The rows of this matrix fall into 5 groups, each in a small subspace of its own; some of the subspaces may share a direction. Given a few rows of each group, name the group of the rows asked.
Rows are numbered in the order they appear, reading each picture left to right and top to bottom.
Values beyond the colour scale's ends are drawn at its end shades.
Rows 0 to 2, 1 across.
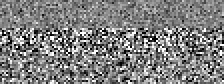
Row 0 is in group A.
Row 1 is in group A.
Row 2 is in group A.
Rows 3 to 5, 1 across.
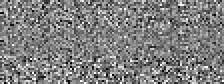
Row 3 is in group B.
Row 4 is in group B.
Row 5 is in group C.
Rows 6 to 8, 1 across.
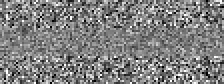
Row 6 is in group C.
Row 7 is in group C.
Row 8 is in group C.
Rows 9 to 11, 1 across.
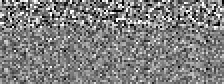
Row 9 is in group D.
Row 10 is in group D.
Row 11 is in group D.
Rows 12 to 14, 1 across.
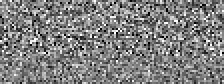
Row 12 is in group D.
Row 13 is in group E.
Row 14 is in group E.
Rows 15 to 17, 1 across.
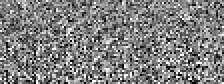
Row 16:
C
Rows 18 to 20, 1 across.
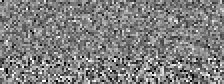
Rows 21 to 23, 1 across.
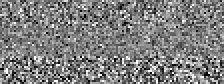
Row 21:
A
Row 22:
A
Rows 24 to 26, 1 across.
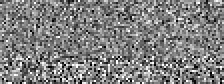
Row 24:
C
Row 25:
C
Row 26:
E
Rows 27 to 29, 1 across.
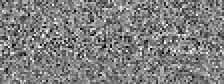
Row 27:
A
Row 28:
B
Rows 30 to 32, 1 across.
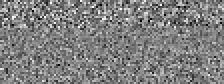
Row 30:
B
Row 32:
B
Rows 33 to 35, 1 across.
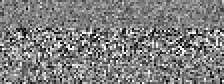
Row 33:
D
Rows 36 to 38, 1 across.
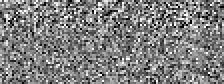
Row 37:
A
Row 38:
A
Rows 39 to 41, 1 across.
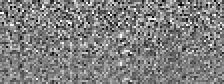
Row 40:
A
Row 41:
A
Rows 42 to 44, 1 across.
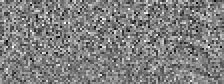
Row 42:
D
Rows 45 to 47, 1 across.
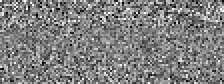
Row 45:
D
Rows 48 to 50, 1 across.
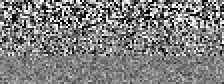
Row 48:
E
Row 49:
A
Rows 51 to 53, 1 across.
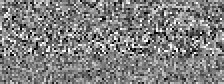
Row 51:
B
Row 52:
D
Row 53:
D
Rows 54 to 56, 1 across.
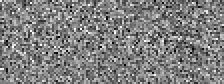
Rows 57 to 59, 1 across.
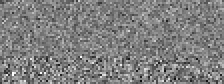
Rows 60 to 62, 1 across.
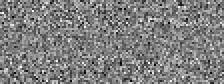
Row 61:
E
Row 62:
A
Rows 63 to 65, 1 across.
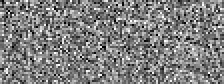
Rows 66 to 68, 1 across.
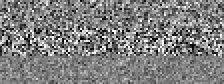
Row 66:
B
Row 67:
A
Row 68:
A
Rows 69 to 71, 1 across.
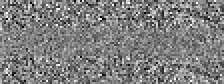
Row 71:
B
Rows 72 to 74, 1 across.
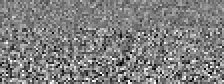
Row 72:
B
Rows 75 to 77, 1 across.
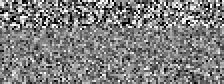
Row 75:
A
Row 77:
E
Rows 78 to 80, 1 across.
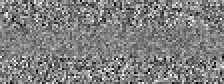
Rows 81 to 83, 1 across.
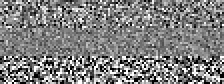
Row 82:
B
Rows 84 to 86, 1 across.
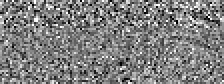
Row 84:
D
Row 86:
A
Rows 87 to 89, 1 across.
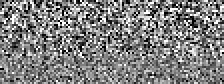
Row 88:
E
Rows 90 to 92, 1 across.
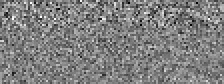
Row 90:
B
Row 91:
B
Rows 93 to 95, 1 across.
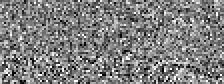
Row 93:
C
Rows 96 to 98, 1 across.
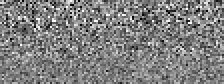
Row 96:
C
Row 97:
C
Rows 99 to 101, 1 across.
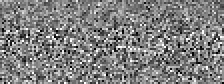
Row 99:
C
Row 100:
D
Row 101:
C
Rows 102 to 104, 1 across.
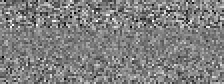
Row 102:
C
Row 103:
D
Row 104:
D
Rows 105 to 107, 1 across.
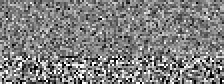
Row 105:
A
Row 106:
B
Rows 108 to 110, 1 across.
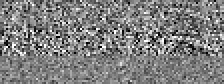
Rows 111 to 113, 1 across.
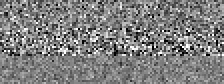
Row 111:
A
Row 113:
A
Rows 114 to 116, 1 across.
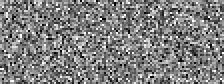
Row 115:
E
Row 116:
B
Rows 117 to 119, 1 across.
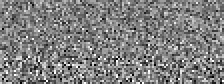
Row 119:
E
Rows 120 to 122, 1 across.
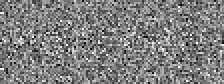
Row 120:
B
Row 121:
A
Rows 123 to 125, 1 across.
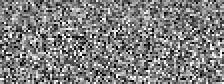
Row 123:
E
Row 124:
E
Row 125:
D
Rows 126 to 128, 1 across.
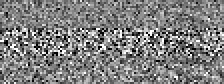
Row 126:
B
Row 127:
A
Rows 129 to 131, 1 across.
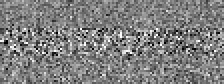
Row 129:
C
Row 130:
A
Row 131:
E
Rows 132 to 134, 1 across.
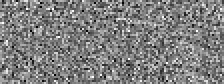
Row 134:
A
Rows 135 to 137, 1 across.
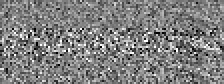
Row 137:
B
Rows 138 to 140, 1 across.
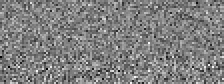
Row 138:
C
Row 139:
E
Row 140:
D
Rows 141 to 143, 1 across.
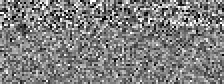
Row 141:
B
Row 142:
C
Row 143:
E
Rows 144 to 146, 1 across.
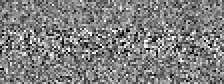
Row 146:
B
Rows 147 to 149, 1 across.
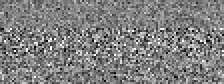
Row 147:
B
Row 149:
D
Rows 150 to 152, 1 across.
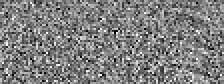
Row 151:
E
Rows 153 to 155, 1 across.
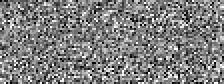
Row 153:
C
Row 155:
D
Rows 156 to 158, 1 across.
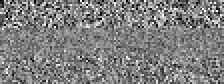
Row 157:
D
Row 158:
D
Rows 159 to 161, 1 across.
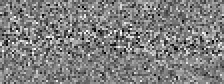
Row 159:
A
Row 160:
D
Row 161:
D
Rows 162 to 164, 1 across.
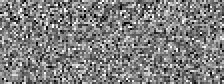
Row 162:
A
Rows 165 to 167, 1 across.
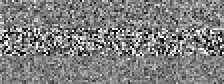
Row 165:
D
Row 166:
E
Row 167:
A
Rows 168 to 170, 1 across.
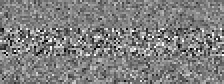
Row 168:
E
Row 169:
D
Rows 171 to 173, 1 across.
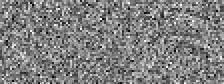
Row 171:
E
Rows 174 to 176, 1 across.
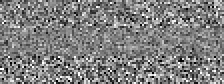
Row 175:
C
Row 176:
B
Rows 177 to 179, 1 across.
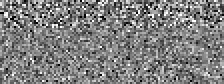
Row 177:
A
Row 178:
A
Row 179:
D
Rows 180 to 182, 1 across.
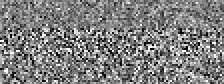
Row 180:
B
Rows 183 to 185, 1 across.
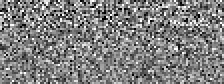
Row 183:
B
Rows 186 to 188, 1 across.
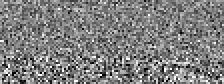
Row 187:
B
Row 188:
B
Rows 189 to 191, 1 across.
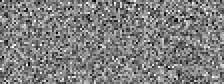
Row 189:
D
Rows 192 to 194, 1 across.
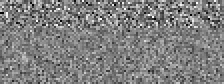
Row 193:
A
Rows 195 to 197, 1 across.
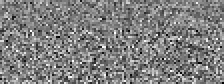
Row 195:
B
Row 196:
C
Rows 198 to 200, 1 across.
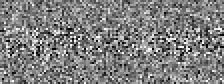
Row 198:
E
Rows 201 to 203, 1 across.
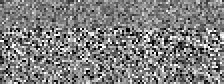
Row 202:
A
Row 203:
D
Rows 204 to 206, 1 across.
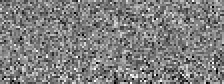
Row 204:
C
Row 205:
A
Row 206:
C
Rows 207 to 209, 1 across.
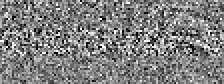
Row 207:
B
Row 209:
A
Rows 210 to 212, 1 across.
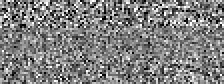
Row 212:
E
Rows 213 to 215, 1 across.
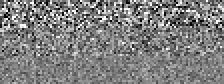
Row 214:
C
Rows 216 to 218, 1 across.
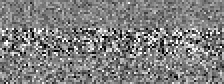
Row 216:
A
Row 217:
A
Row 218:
D
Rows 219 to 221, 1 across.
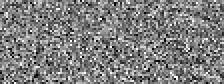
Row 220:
C
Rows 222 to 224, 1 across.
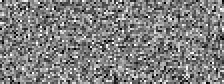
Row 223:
D
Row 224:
C
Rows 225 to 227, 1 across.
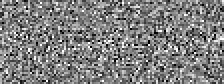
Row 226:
D
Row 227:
E
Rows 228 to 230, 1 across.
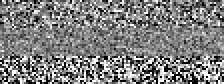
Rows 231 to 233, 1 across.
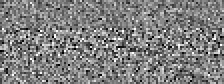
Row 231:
C
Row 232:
D
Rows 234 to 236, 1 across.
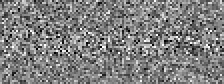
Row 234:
C
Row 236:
B
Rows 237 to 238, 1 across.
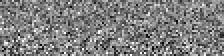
